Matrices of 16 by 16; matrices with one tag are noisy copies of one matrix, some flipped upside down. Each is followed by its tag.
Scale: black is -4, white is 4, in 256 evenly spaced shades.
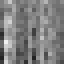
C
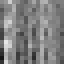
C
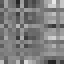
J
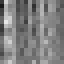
C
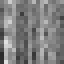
C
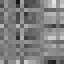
J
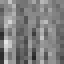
C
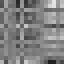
J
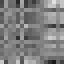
J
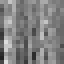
C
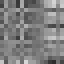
J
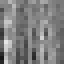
C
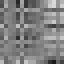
J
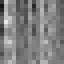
C
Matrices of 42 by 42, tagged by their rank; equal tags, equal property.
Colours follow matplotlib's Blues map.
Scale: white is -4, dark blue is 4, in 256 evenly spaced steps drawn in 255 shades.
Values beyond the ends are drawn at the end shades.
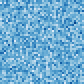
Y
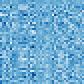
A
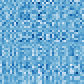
A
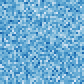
Y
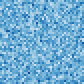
Y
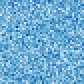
Y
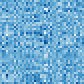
A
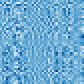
A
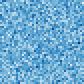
Y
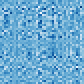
A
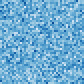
Y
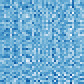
A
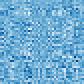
A
